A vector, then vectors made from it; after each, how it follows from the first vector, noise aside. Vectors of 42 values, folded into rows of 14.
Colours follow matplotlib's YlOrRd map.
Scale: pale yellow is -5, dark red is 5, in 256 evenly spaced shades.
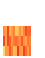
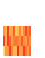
copied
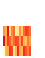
scaled up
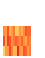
copied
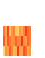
copied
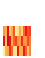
scaled up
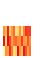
scaled up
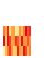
scaled up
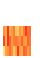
copied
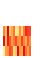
scaled up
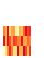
scaled up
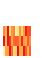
scaled up
